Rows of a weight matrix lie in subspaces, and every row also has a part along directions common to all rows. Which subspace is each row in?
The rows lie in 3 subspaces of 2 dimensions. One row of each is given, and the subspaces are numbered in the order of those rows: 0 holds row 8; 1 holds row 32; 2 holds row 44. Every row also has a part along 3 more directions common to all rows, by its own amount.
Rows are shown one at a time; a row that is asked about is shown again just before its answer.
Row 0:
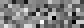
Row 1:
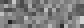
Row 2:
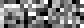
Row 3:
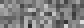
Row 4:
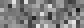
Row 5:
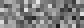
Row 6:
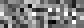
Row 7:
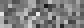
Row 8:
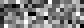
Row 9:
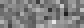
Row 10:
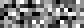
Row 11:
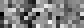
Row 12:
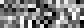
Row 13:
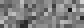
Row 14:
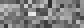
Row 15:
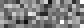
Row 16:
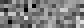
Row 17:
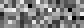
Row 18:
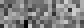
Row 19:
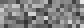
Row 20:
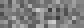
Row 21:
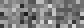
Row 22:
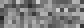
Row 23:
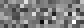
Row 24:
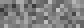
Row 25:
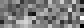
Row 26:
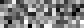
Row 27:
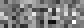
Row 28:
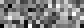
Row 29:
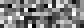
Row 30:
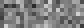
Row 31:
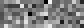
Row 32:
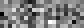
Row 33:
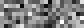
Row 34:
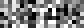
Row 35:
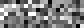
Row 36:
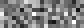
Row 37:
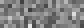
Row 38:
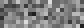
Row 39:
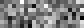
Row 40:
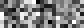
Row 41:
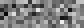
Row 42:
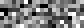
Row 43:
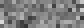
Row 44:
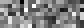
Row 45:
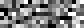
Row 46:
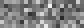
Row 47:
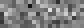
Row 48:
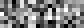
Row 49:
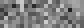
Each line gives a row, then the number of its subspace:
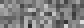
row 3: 2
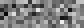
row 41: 0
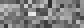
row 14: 0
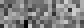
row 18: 2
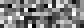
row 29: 2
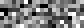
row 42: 0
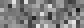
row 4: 1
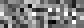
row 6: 1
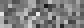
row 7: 1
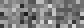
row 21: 1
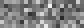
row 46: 0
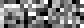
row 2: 0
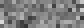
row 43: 2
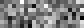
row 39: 2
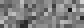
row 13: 2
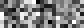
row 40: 1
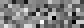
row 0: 1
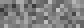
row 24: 0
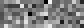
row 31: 0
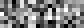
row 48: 1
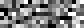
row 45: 0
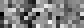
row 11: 1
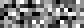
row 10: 0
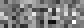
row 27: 1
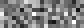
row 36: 1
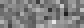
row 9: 1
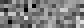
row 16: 2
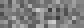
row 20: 1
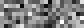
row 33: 0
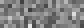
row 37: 2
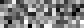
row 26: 2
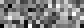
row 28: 2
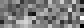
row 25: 0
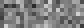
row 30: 0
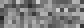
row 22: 0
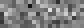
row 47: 1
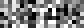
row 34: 1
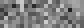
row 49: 0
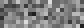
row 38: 0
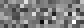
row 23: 1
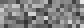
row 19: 0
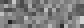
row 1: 2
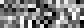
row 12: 2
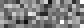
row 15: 0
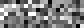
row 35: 0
